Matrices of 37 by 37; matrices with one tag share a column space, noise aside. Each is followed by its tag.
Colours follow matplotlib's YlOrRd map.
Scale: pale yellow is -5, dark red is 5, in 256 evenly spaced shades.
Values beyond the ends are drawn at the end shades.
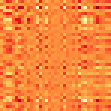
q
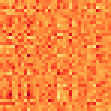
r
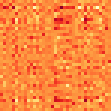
q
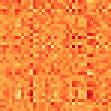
r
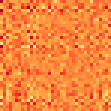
r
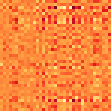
q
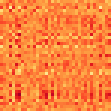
r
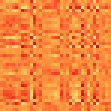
r
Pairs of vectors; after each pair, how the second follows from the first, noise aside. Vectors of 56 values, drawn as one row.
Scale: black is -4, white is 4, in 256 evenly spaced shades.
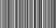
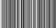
shuffled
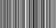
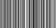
copied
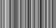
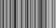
reversed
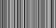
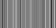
partly zeroed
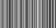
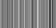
partly zeroed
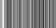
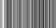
copied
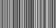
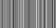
partly zeroed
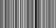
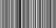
reversed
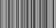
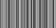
copied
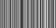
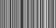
copied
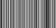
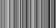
shuffled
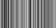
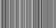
partly zeroed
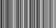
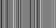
partly zeroed
